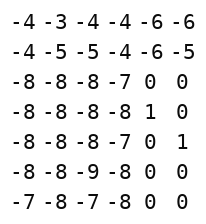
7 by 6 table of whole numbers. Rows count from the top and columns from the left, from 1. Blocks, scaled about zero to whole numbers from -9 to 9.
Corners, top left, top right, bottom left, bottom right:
-4 -6 -7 0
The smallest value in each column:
-8 -8 -9 -8 -6 -6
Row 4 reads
-8 -8 -8 -8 1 0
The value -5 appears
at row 2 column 2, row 2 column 3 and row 2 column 6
